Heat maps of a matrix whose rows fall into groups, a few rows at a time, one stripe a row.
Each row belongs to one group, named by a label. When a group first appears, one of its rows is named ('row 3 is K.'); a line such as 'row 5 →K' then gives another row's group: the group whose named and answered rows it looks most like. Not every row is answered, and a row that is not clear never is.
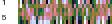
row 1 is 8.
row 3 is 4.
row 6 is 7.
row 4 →4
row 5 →7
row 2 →8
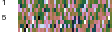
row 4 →4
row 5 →4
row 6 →7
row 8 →8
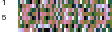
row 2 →7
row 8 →4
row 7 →7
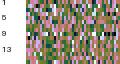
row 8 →4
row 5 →8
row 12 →4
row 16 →4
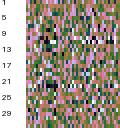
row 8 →4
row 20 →7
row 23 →8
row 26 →7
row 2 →8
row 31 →4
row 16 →8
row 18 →7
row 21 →4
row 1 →7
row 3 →8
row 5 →7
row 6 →7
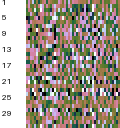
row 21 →8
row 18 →7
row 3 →7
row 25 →7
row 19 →4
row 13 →4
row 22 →7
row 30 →7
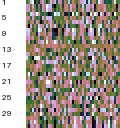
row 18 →4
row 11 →7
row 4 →4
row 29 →7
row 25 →8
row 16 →7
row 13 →4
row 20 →7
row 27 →7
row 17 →4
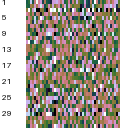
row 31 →7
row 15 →4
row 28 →8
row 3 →8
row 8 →7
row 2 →7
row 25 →7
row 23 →4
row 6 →8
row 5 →7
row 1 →4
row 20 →7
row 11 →8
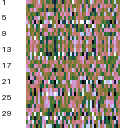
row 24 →7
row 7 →7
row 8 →8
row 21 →8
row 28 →4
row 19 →4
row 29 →7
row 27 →8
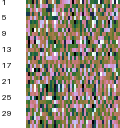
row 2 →7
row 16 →8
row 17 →7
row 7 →7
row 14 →7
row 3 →4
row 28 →4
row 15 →7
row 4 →4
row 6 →7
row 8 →8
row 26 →4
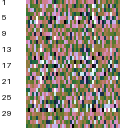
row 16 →7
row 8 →7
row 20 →4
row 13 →7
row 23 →4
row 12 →7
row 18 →7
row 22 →4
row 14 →8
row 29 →4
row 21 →7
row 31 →4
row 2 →7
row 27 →8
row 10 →4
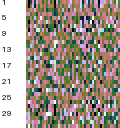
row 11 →4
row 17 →4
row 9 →8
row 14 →7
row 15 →8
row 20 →4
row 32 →8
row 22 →4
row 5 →7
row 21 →8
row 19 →7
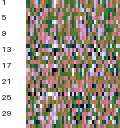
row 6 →4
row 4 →7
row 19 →4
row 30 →7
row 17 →7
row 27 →7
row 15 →7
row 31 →8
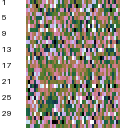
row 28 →4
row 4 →4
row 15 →8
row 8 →7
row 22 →7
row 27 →4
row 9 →4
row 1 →7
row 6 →7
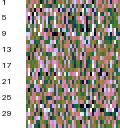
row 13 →7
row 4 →8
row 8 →7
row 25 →4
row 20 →4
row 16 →7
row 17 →7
